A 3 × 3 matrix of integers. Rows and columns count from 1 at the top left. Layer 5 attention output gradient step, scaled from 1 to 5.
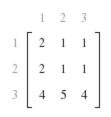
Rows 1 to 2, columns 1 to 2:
2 1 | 2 1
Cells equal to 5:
1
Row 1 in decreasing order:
2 1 1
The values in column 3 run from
1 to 4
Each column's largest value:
4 5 4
